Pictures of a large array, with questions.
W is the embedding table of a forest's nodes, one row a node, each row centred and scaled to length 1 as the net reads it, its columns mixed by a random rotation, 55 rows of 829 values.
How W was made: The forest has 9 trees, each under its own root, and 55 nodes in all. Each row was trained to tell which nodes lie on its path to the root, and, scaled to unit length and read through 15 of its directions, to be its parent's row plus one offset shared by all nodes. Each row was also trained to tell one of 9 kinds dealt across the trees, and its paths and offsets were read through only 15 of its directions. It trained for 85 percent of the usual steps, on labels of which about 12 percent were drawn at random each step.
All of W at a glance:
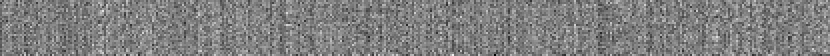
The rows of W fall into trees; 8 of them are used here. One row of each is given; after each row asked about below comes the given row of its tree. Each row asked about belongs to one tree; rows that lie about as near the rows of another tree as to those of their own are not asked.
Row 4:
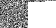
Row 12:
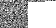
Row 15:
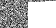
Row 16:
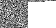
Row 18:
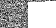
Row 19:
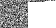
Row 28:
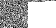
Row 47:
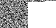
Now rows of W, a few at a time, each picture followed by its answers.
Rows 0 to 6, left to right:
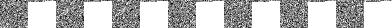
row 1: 15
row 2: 15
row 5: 4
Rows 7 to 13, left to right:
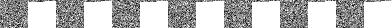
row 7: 47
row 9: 16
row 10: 18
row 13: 18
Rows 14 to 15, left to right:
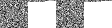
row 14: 4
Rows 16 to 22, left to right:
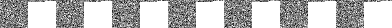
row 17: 16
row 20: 47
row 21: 16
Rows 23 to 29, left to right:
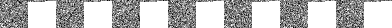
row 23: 4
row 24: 18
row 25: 15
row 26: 18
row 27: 28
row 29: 15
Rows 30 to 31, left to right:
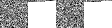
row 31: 47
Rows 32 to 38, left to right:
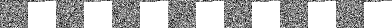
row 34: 4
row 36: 4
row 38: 15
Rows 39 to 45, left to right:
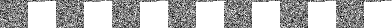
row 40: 4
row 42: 18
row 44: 4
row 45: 15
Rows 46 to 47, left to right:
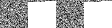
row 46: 15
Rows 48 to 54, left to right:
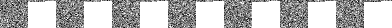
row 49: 18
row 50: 18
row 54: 19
